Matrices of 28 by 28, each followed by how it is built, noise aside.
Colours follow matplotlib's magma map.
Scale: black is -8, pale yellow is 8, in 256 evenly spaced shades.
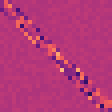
banded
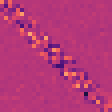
banded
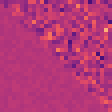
upper triangular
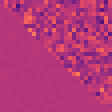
upper triangular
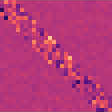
banded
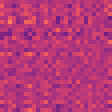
low rank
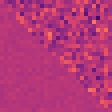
upper triangular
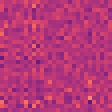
low rank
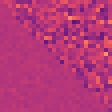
upper triangular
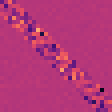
banded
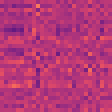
low rank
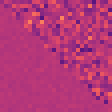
upper triangular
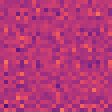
low rank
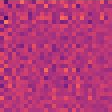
low rank
